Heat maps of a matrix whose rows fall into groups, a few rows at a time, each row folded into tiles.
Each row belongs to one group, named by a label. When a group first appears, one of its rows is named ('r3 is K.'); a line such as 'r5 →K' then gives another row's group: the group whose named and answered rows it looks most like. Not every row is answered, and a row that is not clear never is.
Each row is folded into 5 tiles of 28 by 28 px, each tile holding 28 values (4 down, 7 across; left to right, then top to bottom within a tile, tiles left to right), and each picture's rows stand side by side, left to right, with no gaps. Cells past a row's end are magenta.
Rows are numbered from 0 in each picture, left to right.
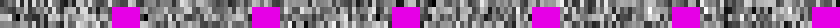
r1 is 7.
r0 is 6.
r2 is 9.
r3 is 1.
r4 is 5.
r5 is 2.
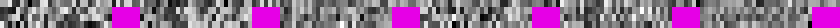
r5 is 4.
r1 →6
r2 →1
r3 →5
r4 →2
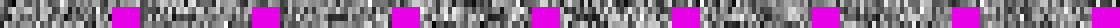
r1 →4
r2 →4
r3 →5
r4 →6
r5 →5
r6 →2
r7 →2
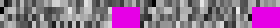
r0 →2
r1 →1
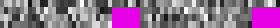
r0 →6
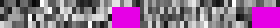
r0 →7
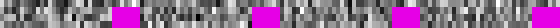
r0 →6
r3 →4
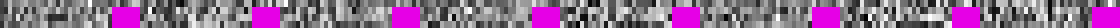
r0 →4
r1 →6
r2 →7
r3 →7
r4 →7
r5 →1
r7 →9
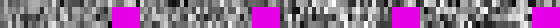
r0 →9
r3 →7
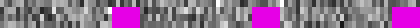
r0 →2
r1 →4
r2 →5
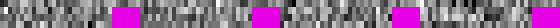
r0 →4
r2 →1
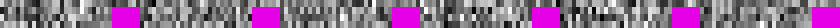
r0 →2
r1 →1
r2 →9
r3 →2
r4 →9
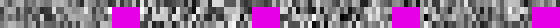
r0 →2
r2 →5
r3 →5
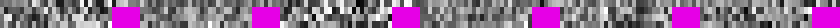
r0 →6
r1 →6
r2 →7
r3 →4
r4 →7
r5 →2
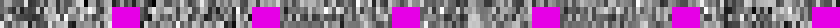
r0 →6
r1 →1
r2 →4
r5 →2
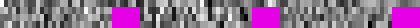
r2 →4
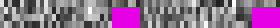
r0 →5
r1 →9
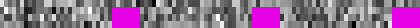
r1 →1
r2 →6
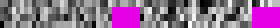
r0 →1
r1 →6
